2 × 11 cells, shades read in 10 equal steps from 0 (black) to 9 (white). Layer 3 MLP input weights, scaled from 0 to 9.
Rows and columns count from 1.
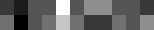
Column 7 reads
5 2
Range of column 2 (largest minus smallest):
1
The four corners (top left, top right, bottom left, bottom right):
2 2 4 5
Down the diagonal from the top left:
2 0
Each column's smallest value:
2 0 3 3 7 3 2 2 3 3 2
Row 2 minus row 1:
2 -1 0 1 -2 1 -3 -3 1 0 3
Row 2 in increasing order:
0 2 2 3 3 4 4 4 4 5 7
